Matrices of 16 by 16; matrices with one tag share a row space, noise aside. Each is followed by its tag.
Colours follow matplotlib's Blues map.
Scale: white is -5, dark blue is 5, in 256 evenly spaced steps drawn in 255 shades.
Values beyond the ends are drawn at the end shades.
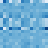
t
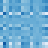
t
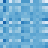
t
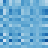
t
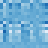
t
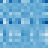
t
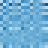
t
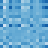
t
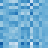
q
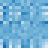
t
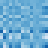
t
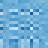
q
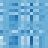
q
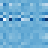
t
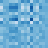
q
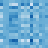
q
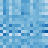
t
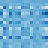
t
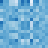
q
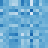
q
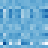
t
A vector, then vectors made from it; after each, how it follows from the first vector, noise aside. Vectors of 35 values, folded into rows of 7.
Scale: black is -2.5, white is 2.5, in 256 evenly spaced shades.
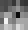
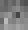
shrunk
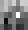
negated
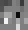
partly zeroed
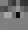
partly zeroed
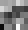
wrapped around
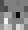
partly zeroed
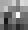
negated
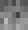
shrunk
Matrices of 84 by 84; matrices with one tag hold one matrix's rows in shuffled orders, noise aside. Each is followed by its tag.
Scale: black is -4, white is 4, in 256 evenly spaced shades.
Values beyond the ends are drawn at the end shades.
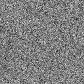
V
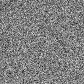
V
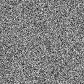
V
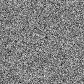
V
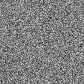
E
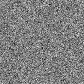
E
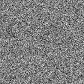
E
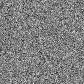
V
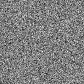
V
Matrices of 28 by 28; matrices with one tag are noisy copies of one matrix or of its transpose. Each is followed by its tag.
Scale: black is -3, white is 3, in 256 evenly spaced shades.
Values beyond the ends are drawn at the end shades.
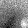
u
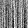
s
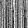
s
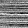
s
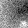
u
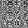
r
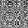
r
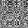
r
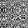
r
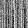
s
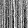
s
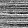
s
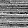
s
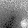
u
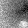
u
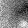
u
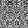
r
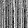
s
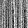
s
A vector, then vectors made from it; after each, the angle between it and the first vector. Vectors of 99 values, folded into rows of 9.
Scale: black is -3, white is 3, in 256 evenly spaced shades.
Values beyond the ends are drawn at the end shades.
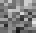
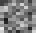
orthogonal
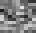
orthogonal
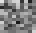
orthogonal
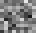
orthogonal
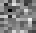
partly opposed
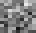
nearly parallel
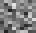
orthogonal
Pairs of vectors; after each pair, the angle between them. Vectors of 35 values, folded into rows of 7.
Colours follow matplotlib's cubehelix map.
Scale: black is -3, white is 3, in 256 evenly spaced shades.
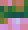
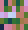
partly opposed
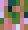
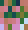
partly aligned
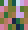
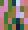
nearly parallel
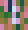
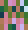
orthogonal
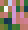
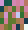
orthogonal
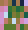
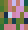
nearly opposite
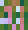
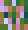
partly aligned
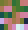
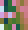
partly opposed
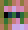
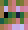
nearly parallel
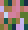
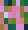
nearly parallel
